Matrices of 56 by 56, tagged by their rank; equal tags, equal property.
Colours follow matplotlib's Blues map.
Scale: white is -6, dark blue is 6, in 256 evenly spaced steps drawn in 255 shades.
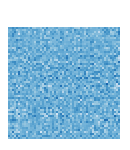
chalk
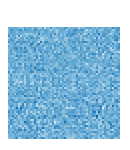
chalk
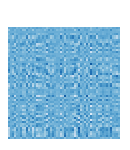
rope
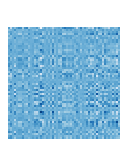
rope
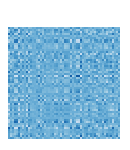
rope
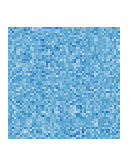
chalk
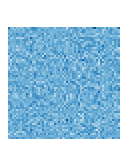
chalk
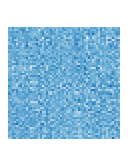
chalk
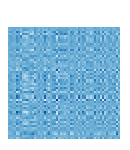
rope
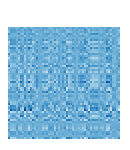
rope
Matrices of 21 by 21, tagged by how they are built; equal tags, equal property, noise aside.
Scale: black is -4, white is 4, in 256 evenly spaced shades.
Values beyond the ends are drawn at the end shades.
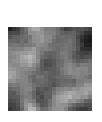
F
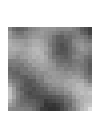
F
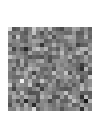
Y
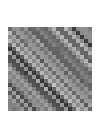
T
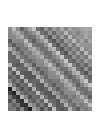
T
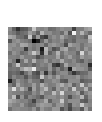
Y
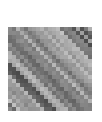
T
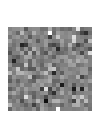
Y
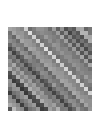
T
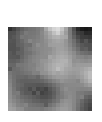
F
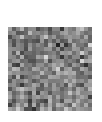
Y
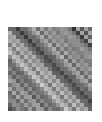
T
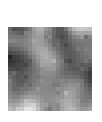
F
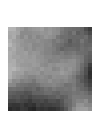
F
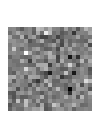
Y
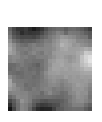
F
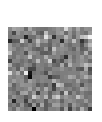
Y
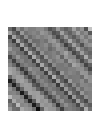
T
